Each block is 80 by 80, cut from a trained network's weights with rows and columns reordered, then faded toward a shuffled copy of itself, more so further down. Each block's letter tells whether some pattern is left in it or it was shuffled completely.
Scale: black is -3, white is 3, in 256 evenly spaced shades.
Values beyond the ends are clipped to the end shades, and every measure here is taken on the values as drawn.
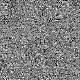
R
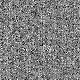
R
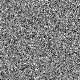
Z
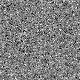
Z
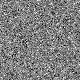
Z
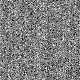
R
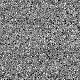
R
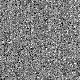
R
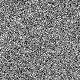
Z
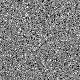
Z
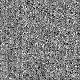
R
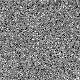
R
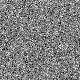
Z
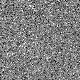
Z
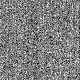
R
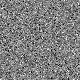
Z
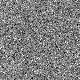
Z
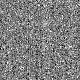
R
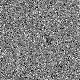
Z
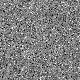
Z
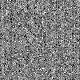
R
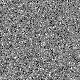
Z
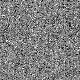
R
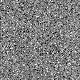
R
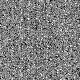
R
